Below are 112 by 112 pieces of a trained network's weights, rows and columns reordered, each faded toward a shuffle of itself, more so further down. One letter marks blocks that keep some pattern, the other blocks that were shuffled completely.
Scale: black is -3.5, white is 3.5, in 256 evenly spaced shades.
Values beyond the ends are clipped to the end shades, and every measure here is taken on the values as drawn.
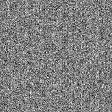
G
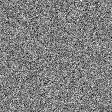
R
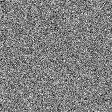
R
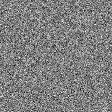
G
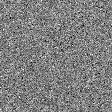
R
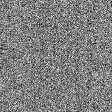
G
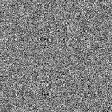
G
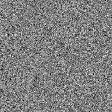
G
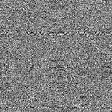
G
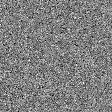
R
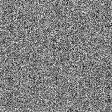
G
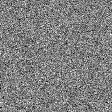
G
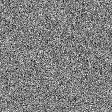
R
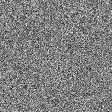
G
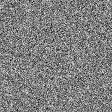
R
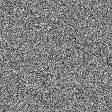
R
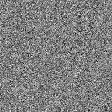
G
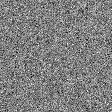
R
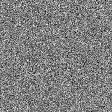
G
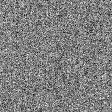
G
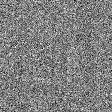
G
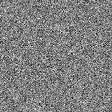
G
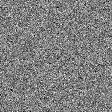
G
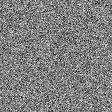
R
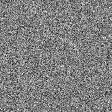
R
